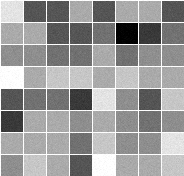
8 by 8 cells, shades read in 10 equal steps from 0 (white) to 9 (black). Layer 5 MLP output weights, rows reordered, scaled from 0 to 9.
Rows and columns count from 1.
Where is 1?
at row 1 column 1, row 5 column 5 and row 7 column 8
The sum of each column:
28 29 33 38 23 34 35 27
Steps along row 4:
up down same up down up same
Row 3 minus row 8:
0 2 2 -1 3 2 1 2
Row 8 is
4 2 3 6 0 3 3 2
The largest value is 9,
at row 2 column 6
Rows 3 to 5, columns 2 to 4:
4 5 5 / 3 2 2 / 5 5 7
